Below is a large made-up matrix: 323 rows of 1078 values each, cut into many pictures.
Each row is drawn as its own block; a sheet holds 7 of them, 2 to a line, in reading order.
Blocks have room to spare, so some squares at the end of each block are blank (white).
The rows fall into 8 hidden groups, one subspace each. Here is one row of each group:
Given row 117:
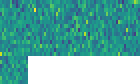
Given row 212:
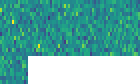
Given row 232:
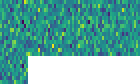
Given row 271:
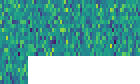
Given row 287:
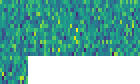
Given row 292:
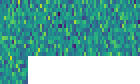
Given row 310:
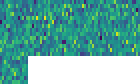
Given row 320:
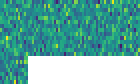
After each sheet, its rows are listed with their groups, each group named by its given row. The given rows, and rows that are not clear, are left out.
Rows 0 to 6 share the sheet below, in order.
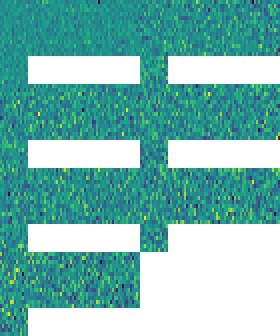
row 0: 232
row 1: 320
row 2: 232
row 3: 320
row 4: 287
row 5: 212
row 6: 232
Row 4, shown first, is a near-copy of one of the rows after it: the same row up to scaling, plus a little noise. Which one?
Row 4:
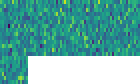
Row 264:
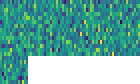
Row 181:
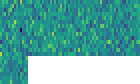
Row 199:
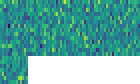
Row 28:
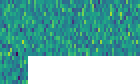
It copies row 199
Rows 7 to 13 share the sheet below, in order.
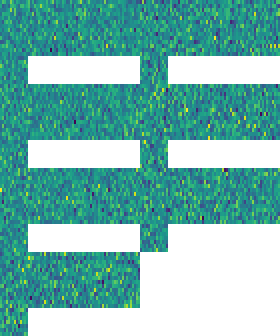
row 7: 310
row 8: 232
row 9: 232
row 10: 117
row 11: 232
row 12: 292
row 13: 271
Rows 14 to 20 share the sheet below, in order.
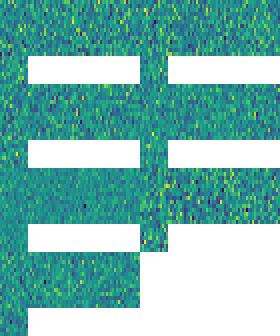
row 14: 287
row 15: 287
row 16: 292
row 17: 232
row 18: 271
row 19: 287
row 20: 287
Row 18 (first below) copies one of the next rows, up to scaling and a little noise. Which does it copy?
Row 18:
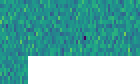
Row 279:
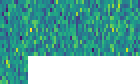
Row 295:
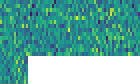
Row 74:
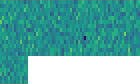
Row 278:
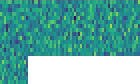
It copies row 74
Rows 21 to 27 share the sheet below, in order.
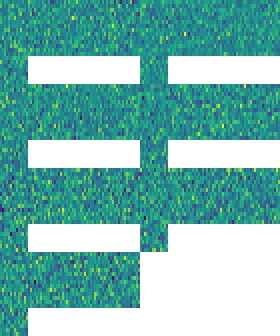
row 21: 271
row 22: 310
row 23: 232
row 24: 310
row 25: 292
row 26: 232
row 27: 292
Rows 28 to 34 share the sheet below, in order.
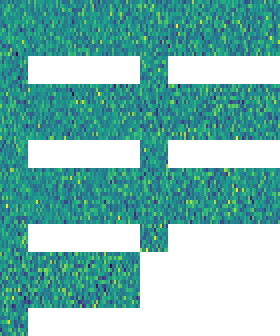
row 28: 287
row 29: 292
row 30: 271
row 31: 292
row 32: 271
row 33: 292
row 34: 320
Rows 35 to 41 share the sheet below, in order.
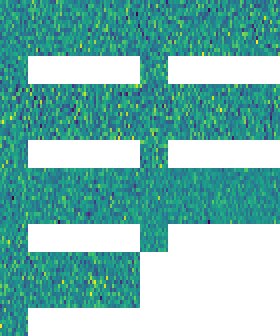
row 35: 292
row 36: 320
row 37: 117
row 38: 232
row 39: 292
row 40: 232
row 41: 117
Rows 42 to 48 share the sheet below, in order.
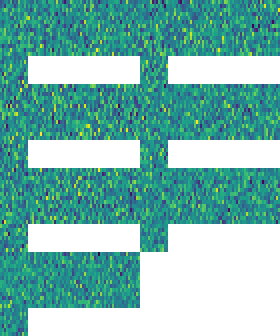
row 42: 287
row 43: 292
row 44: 320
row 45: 232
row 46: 232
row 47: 320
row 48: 287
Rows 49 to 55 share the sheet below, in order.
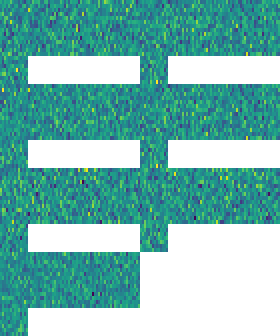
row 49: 292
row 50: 117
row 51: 232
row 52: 117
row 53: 292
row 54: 292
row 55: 287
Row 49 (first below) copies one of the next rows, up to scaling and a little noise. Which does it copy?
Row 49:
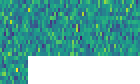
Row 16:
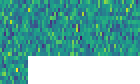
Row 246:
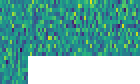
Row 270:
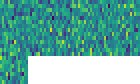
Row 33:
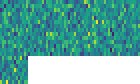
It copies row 16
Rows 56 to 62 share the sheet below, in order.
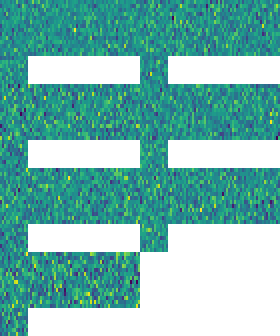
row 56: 232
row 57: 292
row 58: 287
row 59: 320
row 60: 320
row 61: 232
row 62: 320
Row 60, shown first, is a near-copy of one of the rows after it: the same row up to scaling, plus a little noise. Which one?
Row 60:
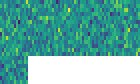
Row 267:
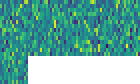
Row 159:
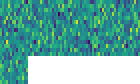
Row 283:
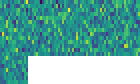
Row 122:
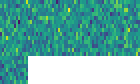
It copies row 122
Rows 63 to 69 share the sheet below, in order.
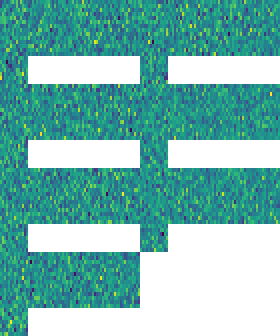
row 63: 271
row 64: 292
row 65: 320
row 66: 292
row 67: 292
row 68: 232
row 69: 212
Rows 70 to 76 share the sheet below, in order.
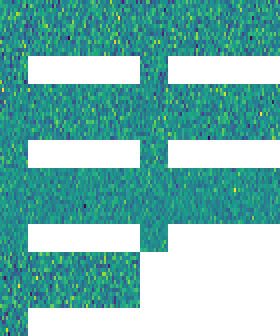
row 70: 117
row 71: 310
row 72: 232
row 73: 117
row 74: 271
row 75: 320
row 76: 310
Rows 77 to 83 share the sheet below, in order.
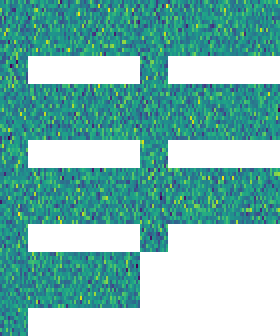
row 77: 292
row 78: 117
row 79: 287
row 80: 212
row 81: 310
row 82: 287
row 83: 292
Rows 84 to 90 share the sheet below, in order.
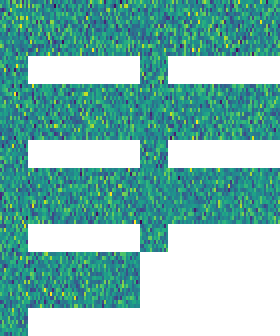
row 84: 310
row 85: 287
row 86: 232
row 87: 310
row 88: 271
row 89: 310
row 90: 232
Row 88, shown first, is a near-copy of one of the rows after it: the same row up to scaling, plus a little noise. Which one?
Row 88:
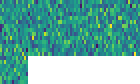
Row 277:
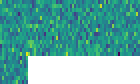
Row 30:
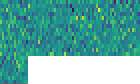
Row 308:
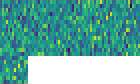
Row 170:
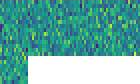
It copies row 170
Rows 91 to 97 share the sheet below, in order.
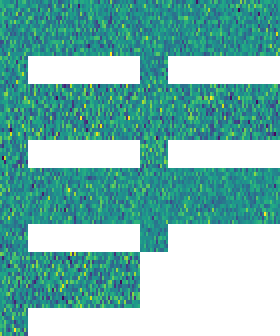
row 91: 292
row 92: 320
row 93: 287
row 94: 310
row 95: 232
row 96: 232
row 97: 310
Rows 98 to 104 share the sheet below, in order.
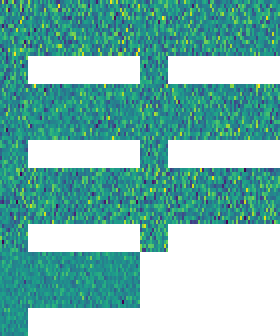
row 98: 320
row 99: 271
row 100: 117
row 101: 320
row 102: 232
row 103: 117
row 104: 212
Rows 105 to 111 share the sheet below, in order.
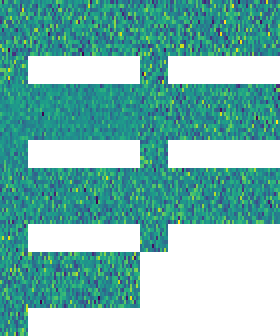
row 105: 320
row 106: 287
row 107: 271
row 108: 232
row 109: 320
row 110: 232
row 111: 320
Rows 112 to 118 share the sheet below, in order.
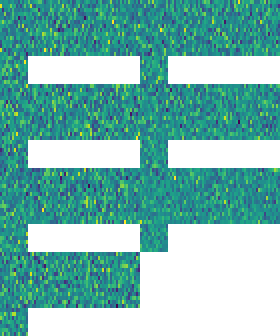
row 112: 212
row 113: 287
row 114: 320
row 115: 117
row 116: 117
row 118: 232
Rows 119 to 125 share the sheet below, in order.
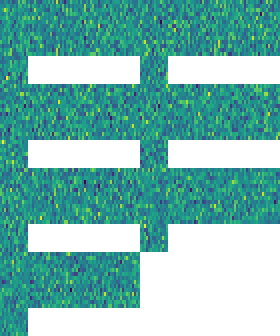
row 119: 287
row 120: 212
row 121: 212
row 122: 320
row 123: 320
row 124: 292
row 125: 310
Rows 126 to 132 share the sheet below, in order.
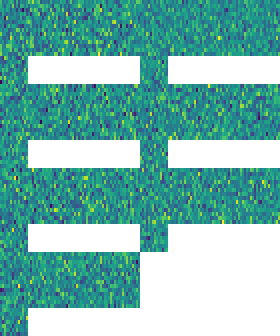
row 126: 212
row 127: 232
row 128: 117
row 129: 310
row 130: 232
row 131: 320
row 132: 310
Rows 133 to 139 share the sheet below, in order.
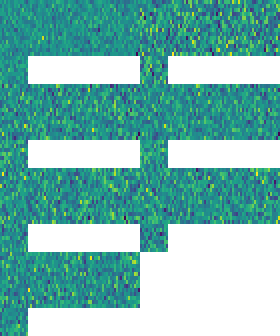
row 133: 320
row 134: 212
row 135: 320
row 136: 320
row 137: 212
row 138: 320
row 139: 212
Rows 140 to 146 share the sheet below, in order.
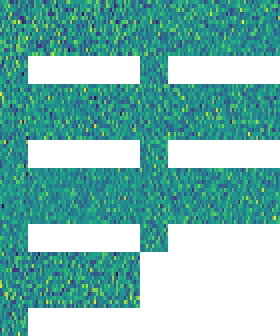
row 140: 271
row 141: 310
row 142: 271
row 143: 232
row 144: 117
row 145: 310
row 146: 232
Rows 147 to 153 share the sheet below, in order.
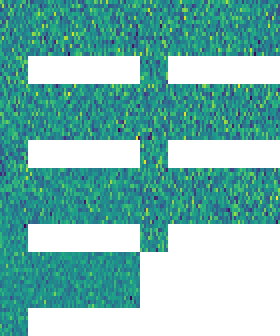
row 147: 232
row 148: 310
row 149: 320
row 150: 287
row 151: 271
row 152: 320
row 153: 232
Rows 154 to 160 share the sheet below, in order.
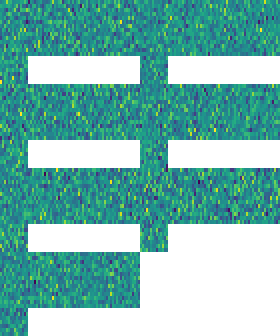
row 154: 212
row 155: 117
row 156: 287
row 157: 212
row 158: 320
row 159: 320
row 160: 292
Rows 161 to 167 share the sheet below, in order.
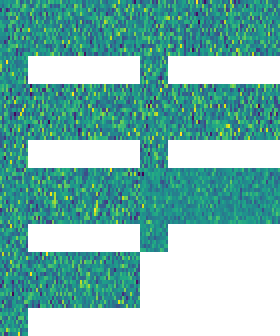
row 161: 117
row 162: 287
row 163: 117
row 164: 320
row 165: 292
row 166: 310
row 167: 232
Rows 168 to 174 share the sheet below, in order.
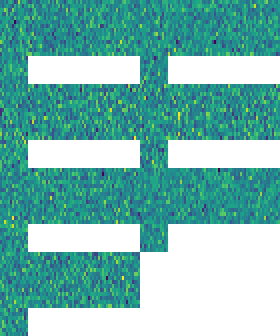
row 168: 287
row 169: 310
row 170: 271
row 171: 232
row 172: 232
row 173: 212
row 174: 292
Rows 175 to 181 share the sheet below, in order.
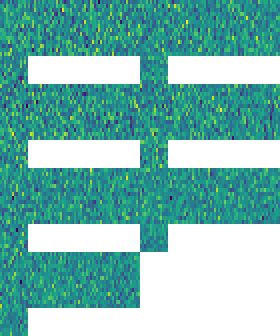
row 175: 287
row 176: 232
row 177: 232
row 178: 232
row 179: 292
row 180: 271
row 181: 287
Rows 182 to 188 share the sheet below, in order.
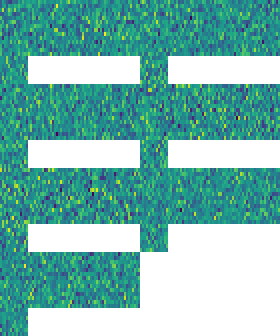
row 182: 271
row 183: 310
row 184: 310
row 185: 232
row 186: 232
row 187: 292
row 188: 212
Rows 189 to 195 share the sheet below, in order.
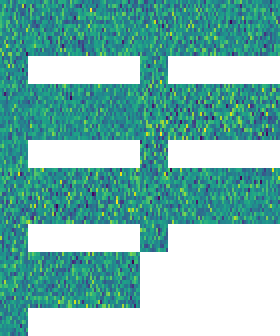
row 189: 310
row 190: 232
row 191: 287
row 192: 271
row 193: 232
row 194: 212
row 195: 117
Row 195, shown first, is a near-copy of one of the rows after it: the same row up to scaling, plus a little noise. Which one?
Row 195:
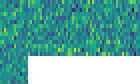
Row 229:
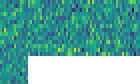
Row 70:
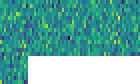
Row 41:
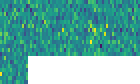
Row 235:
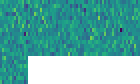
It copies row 229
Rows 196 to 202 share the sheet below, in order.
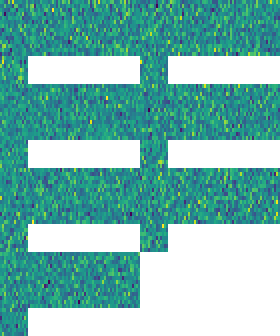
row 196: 287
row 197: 117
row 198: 117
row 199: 287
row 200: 212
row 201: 292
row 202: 271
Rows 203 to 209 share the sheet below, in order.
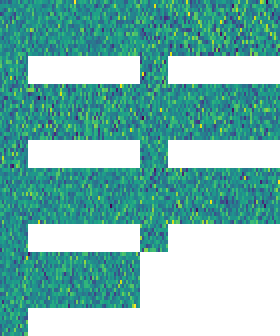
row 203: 271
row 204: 287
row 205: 232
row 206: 232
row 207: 117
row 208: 232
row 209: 117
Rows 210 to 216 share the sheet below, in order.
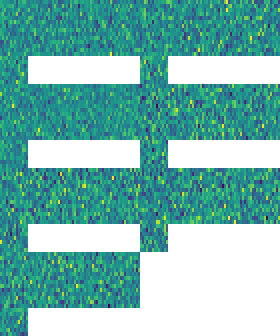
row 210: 292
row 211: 292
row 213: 310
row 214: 292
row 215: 310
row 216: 310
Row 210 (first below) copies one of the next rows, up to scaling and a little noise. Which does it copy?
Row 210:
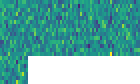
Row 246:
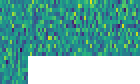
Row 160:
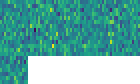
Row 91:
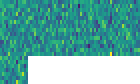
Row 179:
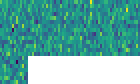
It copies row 91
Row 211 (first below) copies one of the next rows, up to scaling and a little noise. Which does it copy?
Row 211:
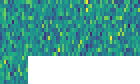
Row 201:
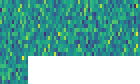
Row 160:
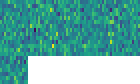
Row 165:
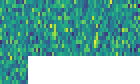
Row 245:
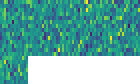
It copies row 245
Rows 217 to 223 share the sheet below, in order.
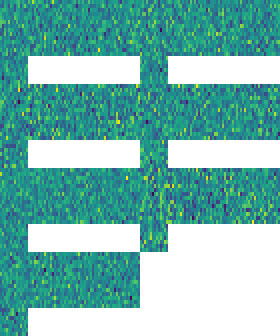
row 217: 232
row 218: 287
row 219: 232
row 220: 320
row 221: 310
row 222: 287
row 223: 292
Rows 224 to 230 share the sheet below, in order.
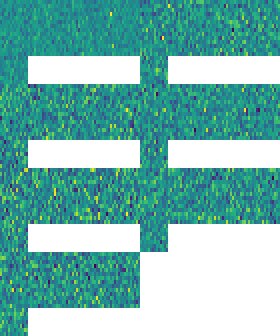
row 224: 292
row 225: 271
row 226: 212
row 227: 292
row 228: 320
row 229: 117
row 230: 310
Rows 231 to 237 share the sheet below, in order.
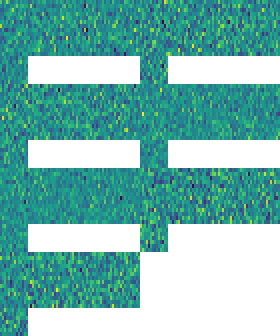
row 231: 117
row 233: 320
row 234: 320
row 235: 117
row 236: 292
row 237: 310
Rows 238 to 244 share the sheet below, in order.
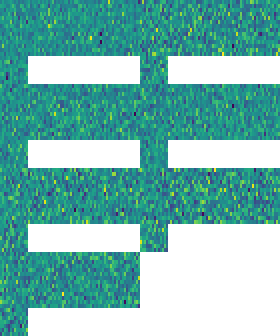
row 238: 310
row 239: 320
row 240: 232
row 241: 117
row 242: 310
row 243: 310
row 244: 212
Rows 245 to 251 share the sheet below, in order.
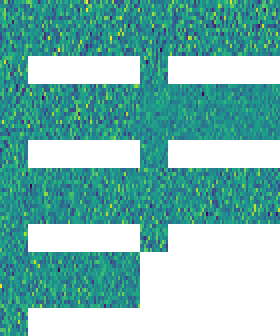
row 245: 292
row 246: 292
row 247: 117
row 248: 212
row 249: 117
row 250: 212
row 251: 212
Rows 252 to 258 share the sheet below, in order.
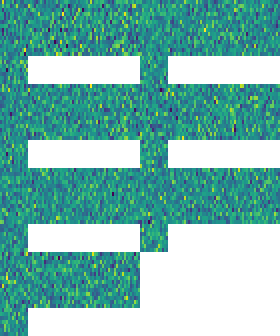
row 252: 232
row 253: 292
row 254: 232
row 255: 271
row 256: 310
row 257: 287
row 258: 320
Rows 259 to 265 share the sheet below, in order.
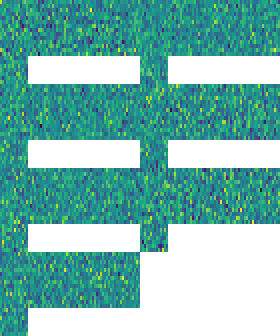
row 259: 310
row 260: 292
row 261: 117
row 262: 117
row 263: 232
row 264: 287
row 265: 271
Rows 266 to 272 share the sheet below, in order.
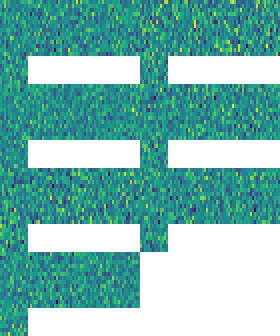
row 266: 292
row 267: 320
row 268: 232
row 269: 292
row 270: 292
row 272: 310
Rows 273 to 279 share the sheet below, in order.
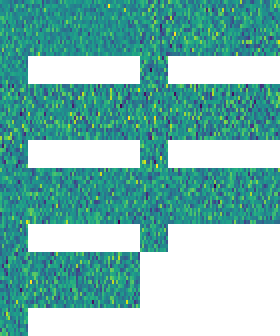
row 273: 232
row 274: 287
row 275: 287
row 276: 287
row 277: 271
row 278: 271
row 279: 271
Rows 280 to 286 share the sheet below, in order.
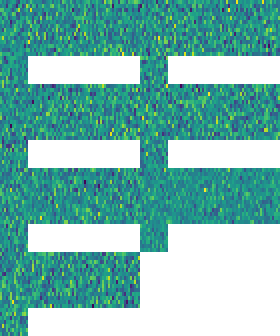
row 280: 117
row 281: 271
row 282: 232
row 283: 320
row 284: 320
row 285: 232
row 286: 232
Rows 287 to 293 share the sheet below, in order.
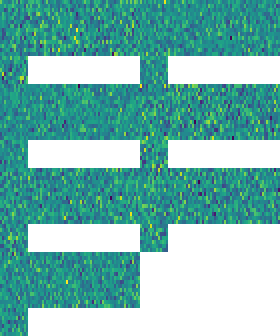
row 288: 232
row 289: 212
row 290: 232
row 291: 310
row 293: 310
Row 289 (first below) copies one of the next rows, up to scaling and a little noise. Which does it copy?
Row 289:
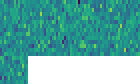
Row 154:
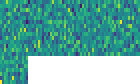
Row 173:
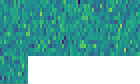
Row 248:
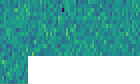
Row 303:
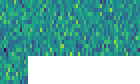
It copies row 173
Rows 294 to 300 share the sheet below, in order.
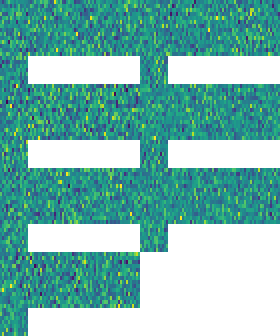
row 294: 310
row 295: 271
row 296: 310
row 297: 271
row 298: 292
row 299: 320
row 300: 117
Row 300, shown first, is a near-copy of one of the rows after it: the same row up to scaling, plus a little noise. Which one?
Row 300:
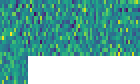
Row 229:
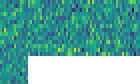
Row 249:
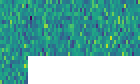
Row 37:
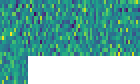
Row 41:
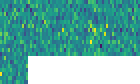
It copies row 37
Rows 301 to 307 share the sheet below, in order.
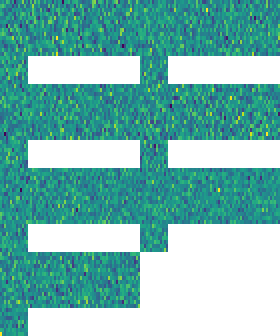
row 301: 310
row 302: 287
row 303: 212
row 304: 310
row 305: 212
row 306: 310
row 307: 212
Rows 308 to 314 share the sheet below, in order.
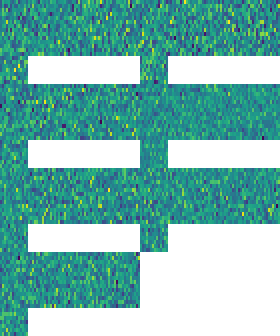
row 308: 271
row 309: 232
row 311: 117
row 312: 271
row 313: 232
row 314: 232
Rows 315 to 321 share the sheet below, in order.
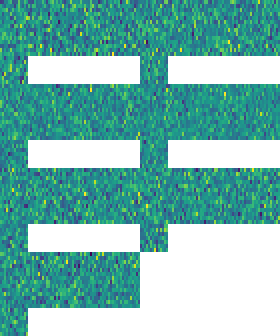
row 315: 287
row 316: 320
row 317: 320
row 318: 117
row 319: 292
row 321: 292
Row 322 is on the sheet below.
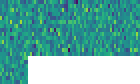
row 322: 292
